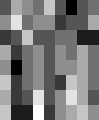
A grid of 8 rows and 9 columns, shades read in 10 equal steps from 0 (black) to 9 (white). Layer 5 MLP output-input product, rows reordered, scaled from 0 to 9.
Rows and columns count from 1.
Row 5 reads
5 0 4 5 3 5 5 6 4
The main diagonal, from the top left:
3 8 7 5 3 2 8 7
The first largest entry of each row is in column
5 2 3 1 8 1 4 4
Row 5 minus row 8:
-2 -1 3 -4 1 0 -1 -1 -1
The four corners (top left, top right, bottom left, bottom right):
3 4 7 5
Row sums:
35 41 28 39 37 40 44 43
